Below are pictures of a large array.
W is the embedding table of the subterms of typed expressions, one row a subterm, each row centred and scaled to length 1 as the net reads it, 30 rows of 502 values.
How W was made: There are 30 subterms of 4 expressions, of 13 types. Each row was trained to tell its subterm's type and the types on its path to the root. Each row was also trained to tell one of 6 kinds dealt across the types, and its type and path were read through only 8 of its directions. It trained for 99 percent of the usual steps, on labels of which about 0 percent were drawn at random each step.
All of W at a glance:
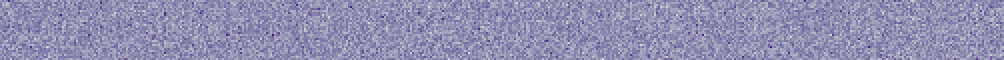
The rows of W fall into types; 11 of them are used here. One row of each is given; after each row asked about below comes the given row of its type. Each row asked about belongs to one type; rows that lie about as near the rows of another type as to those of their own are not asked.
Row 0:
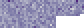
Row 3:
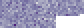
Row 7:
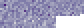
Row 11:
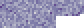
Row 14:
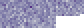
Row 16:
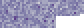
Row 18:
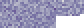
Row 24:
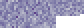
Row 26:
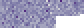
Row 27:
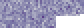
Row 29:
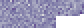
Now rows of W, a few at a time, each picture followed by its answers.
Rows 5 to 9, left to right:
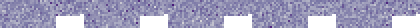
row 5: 24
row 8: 14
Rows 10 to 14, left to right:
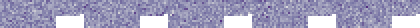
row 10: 24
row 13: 14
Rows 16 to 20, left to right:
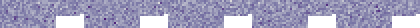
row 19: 18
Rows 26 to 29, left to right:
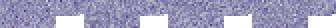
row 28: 26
